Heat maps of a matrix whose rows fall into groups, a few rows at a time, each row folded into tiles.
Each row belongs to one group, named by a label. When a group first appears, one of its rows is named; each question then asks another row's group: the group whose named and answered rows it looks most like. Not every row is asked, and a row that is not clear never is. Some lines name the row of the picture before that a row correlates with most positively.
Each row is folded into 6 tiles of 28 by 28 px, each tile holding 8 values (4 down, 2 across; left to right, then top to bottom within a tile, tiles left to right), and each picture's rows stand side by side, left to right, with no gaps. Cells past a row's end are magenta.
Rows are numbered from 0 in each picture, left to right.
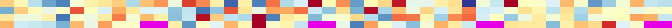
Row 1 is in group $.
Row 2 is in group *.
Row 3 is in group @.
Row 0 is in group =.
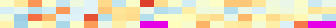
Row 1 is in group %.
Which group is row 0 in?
$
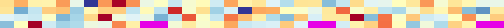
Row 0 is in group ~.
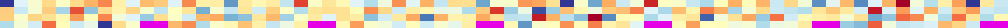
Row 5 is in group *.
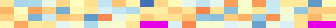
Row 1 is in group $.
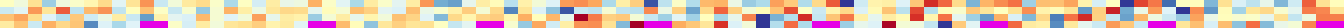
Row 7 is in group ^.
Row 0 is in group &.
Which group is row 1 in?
$
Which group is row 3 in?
%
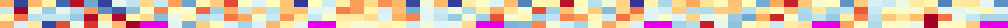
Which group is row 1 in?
*
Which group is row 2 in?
&
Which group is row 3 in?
*
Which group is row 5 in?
%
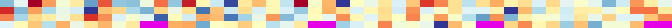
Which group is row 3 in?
^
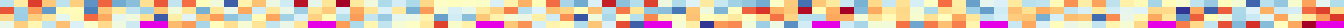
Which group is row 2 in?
@
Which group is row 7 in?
^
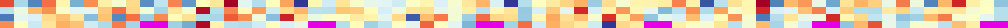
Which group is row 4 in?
^
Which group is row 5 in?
~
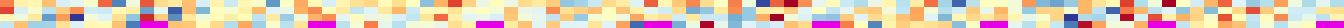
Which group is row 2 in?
~
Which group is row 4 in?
~
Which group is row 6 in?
=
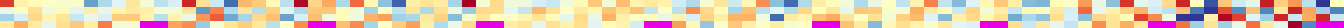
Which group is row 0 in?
@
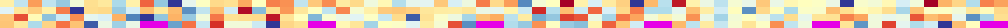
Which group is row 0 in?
&
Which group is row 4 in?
@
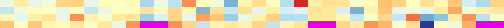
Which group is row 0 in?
%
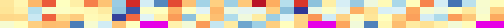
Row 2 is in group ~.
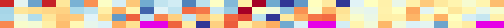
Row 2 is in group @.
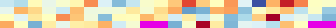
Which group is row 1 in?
~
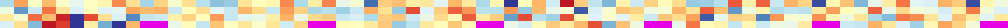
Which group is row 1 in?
=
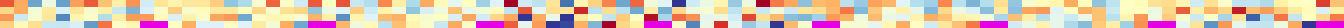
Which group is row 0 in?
=
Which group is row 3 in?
=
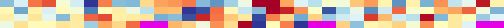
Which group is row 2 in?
$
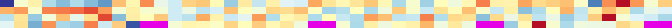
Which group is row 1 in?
$
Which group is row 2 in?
$
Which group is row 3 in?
~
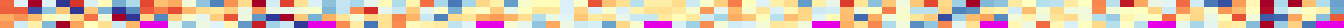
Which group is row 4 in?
*
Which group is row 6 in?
^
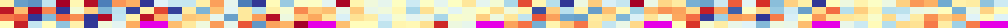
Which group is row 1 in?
^
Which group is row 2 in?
@
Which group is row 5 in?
%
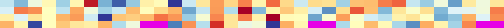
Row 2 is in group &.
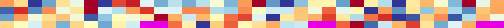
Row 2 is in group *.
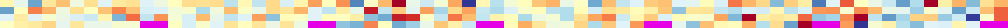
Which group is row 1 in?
$
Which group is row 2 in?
*
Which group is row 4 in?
%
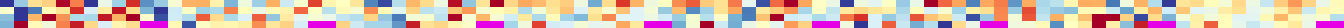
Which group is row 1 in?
$
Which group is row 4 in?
~
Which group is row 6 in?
%
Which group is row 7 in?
~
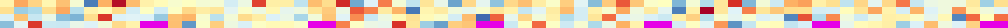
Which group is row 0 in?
~
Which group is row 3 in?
~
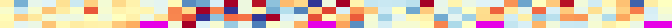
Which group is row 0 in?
^
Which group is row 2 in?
@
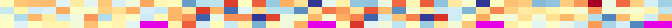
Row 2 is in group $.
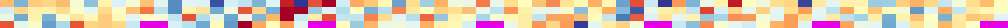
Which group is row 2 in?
$
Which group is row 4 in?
*
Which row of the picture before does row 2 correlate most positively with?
0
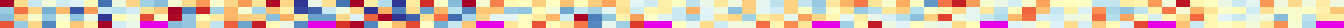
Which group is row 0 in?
@
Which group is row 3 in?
%
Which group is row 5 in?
~
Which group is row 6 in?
&
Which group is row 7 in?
@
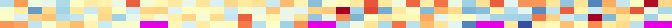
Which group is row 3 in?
$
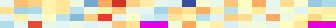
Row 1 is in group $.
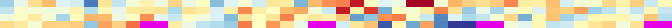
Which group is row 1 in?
=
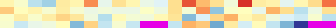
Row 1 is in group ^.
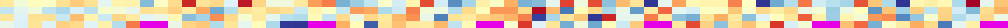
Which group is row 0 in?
%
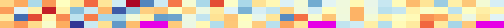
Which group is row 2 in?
%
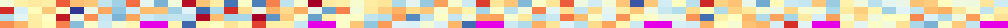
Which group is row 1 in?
$
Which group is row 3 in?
*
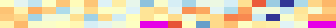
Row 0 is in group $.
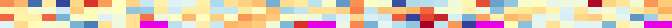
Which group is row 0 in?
=
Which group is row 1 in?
%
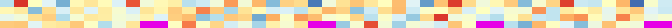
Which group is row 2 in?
~
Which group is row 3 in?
*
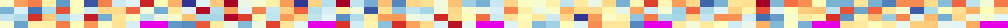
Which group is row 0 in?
$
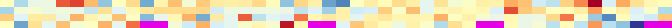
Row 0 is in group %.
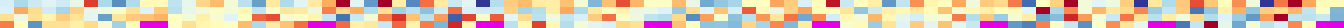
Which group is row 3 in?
~
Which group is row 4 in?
=
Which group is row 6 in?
*
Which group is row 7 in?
~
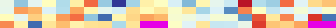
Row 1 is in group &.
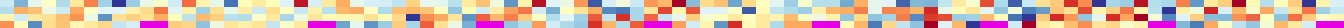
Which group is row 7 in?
*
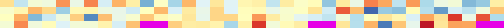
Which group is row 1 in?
%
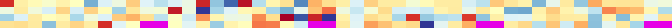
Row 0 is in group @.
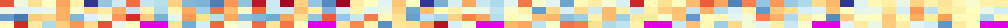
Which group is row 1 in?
^
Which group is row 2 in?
@
